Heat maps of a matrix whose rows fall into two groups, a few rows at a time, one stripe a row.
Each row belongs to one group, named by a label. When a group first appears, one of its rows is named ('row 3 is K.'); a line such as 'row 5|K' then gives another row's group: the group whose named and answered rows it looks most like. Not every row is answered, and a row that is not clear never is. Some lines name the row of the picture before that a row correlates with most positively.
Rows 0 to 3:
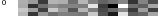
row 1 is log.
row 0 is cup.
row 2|cup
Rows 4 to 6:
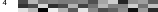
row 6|cup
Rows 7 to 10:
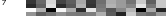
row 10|log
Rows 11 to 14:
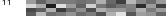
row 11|log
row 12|cup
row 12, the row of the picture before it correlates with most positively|9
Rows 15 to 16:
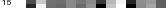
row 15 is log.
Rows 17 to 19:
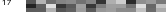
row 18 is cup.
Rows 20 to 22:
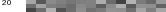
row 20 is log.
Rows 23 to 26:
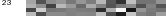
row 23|log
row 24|cup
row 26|log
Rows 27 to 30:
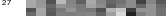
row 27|cup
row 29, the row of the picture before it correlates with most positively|25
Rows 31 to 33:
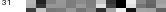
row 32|log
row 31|log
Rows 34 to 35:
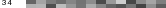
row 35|cup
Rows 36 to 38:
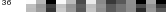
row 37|cup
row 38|cup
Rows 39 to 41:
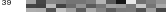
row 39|log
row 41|cup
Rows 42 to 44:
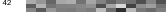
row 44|log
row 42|cup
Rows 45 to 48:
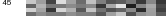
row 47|cup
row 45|cup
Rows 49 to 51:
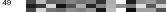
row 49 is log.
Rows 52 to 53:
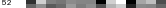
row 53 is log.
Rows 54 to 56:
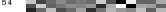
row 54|log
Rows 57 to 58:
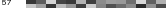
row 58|cup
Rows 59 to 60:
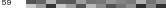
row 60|cup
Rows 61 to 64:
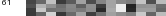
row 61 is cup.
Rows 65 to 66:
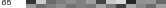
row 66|log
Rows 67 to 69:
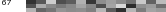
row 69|log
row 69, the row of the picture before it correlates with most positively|66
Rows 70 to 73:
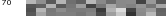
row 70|cup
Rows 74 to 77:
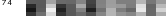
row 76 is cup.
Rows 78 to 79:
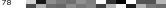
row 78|log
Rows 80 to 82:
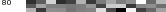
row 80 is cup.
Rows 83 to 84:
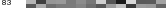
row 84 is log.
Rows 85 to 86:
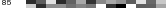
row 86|log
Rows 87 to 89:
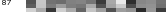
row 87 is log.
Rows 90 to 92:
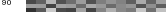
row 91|cup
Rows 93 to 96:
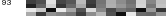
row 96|log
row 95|cup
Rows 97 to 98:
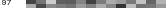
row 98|log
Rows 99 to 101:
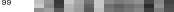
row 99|cup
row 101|cup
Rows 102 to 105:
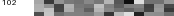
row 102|log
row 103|cup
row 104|cup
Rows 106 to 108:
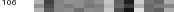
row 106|log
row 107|log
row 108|log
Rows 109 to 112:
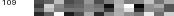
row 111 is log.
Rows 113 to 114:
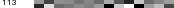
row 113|log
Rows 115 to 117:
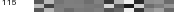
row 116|log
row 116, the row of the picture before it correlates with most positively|113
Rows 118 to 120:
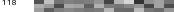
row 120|log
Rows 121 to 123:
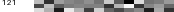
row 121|log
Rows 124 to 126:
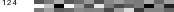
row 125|cup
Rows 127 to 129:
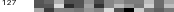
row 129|log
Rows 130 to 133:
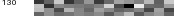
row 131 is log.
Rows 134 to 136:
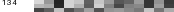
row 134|cup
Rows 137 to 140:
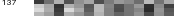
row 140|cup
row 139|cup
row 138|cup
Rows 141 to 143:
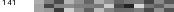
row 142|log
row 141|cup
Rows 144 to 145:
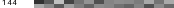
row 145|cup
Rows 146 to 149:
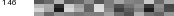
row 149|log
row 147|cup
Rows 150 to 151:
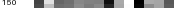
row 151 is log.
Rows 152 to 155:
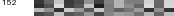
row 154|cup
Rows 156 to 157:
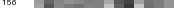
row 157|log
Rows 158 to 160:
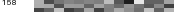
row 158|log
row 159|cup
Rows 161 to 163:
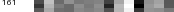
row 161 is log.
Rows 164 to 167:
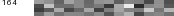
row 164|cup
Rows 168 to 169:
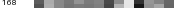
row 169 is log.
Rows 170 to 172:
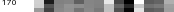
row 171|log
